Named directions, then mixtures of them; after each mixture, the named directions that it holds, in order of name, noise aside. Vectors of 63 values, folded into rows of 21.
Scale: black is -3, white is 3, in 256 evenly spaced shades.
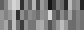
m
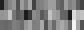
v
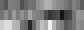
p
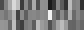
m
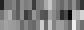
p, v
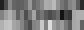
p, v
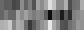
m, p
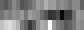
p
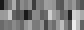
v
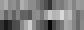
p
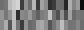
m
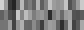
m, v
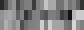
p, v
